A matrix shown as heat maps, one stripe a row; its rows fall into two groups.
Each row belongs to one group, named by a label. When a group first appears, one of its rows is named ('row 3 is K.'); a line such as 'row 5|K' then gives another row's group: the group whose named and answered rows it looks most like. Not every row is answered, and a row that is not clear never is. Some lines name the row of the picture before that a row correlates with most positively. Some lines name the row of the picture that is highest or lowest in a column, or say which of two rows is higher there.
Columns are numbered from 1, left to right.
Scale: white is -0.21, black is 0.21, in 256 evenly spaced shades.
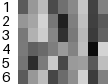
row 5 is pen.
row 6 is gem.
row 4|pen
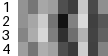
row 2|gem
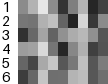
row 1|gem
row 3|gem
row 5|pen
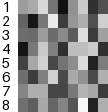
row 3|pen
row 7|gem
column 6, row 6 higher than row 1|No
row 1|gem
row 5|gem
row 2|pen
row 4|gem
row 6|pen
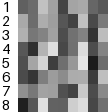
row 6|pen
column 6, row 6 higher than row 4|No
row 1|gem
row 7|pen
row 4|pen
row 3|pen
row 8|gem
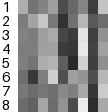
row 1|pen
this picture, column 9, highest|2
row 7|pen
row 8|pen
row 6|pen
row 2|gem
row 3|pen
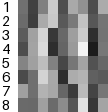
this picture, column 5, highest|6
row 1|pen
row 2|pen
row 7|pen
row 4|gem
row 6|gem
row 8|pen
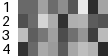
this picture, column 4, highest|1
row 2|gem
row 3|pen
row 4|gem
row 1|pen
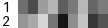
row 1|pen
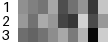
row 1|pen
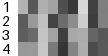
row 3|gem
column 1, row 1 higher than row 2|No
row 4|gem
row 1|pen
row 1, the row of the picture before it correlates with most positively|2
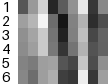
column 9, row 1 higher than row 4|No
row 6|pen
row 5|pen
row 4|gem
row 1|gem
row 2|gem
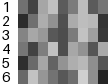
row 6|gem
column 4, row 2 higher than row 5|No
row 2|gem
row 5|gem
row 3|gem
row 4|pen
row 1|pen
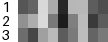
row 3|pen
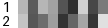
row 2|pen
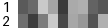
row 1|gem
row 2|pen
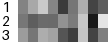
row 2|pen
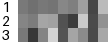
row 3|pen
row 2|pen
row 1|pen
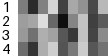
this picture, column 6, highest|3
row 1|pen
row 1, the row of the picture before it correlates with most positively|3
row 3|pen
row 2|gem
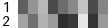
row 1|gem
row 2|pen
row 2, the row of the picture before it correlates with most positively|3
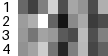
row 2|gem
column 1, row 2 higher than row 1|No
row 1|pen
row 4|gem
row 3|pen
